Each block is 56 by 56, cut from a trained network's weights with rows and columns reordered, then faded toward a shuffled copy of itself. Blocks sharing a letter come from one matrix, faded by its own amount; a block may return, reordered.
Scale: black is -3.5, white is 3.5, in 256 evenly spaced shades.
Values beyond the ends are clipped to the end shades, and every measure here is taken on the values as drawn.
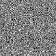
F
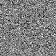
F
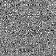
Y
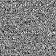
F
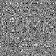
Y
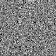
F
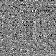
Y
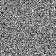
F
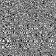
Y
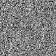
F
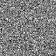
F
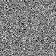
F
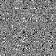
Y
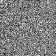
F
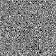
Y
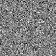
F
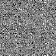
Y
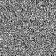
F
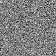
F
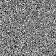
F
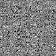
Y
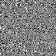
Y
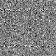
Y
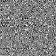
Y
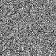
F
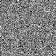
F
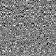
Y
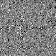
Y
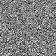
F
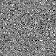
Y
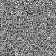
F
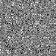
Y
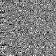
Y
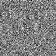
F
